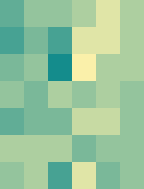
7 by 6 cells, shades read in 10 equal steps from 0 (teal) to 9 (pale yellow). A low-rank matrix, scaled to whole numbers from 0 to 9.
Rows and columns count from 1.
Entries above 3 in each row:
5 4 5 6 5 6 5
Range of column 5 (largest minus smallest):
4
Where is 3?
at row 1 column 1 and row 5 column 1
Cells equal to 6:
11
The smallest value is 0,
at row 3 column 3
